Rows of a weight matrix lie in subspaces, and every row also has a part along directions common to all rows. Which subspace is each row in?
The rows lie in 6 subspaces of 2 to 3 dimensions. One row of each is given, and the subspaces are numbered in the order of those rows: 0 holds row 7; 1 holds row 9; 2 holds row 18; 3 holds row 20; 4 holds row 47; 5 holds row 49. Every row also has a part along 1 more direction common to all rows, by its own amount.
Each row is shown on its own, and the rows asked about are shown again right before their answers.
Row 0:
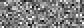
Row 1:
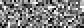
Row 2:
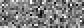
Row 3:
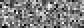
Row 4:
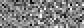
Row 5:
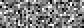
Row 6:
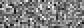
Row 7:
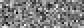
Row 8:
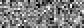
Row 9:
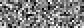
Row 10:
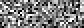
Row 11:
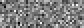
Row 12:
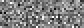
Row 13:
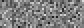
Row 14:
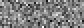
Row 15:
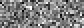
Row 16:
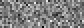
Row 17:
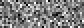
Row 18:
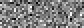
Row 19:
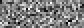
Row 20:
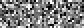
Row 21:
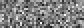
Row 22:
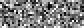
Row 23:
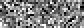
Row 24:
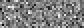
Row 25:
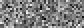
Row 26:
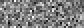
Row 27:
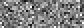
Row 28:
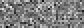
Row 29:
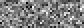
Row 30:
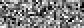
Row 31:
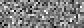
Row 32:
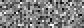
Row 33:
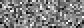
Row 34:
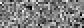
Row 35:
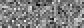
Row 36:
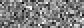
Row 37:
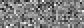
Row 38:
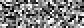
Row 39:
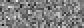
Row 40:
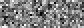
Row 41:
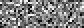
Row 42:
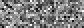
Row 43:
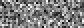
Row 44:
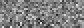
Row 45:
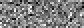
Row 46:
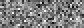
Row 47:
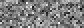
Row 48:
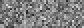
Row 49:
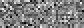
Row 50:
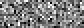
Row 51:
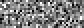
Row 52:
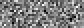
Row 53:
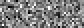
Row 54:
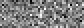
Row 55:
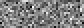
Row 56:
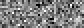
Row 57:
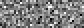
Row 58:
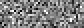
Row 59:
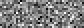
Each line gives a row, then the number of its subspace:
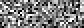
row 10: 3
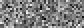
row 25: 5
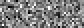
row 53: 1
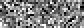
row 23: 2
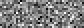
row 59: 3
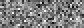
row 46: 2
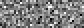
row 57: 3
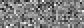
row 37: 5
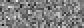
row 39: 1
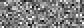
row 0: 4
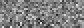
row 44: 4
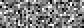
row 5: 3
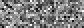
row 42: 5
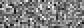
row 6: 5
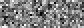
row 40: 0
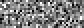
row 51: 4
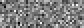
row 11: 4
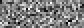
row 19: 0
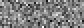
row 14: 1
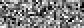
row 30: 0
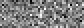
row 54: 0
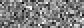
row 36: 2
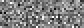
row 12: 3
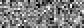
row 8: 2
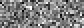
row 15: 2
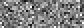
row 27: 4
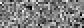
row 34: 2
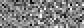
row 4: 0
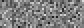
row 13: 3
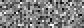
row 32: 3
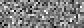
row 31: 3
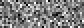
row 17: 1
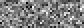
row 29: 4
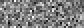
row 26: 4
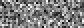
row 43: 1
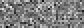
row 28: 5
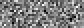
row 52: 3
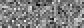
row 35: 2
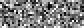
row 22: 0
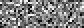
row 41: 2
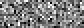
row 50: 5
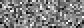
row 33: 5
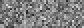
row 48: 5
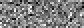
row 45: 2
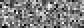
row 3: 0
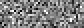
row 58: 3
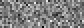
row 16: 1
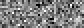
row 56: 2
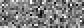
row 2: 0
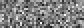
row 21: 4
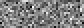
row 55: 4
